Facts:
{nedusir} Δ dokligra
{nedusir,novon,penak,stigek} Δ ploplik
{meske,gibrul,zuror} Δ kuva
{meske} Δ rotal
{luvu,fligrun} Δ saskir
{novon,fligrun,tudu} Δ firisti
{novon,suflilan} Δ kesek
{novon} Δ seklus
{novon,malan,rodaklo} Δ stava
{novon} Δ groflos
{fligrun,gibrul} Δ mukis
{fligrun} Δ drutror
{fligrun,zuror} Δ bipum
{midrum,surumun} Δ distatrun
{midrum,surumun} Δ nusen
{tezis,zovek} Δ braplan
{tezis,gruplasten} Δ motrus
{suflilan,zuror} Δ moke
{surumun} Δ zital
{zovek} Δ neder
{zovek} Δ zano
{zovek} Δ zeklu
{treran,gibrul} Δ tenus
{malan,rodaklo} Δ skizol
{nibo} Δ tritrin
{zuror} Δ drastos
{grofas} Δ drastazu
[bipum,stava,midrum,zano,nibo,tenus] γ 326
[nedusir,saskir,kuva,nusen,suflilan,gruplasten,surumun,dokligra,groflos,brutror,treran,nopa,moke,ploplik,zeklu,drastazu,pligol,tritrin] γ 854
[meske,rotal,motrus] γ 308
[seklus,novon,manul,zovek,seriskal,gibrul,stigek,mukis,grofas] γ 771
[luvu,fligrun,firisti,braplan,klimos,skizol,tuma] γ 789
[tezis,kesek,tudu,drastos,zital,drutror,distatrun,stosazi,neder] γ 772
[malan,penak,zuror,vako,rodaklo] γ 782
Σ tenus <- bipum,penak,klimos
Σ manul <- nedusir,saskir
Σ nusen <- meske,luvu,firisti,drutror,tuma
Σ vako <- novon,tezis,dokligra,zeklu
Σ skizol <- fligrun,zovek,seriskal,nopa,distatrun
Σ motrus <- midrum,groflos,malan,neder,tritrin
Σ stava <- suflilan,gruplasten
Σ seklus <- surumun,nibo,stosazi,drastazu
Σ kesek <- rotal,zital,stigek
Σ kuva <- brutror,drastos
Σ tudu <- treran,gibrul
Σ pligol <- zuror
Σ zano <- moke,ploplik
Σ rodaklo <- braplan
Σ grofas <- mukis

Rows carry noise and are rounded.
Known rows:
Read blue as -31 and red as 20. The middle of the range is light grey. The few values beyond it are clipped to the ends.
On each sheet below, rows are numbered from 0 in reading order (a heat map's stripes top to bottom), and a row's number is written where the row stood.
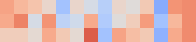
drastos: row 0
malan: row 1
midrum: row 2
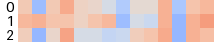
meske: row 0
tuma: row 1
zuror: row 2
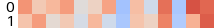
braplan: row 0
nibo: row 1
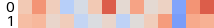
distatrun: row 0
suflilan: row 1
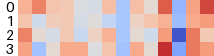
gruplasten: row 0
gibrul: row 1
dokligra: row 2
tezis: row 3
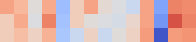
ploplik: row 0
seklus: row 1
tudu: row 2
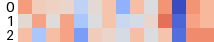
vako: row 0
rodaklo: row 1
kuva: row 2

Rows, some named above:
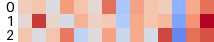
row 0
midrum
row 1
surumun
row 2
zano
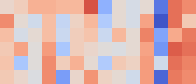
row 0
nusen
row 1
dokligra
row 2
klimos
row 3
seklus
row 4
stosazi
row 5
stava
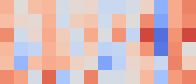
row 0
drutror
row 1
klimos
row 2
zeklu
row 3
novon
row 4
luvu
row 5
groflos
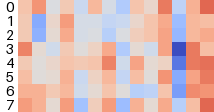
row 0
nibo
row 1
zuror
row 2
zuror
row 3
dokligra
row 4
zital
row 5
klimos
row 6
firisti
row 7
tritrin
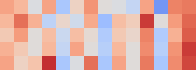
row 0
ploplik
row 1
zovek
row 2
nibo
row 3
drastazu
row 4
motrus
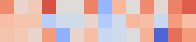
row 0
neder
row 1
fligrun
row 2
kesek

